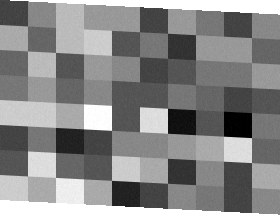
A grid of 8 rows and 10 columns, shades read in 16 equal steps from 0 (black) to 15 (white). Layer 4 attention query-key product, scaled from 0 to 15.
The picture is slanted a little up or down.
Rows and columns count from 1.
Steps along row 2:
down up up down up down up same down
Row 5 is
12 12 10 15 5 13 1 5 0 7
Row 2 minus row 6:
6 -1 9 8 -3 -1 -6 -1 -4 0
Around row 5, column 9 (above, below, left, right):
4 13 5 7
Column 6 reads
4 7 4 5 13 8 10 4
